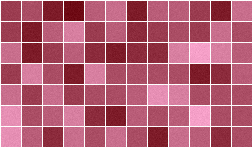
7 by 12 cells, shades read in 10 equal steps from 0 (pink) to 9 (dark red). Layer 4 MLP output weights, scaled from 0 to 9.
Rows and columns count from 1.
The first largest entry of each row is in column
4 2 2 4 2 6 8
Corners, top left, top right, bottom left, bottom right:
6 3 1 5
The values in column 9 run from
2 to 5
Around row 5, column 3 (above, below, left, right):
5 4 6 6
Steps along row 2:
up down down up down up down down up down up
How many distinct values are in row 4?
6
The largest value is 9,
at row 1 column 4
